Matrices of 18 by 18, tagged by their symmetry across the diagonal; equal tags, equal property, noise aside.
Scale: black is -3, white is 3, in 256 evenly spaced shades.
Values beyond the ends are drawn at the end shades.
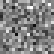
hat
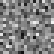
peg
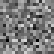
hat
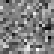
peg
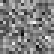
peg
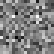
peg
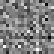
peg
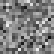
peg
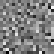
peg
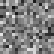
peg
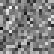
hat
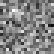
hat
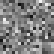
peg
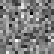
hat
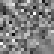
peg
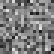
hat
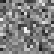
hat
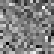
peg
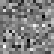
hat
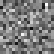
hat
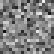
hat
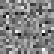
hat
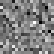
hat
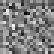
peg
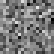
hat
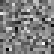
hat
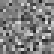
peg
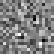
peg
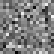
peg
